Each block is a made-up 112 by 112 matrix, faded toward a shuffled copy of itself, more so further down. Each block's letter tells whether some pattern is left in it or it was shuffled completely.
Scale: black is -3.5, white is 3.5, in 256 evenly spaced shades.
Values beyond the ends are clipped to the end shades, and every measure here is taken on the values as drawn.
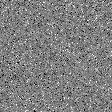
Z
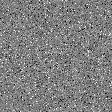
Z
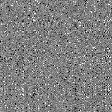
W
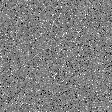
Z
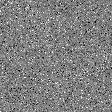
Z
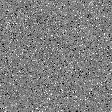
Z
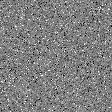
Z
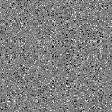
W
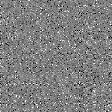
W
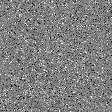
Z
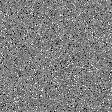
Z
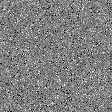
Z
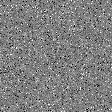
Z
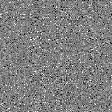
W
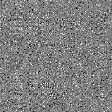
W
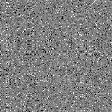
W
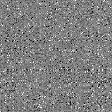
W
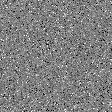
Z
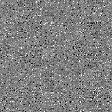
W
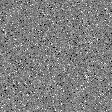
Z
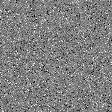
Z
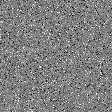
Z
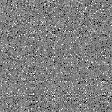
W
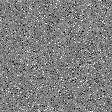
Z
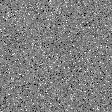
Z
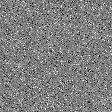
Z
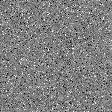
Z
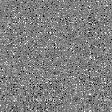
W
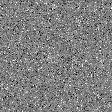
Z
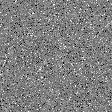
Z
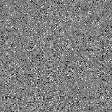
W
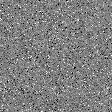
Z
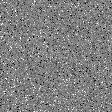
Z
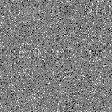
W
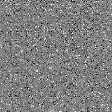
W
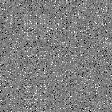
W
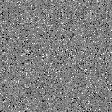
W
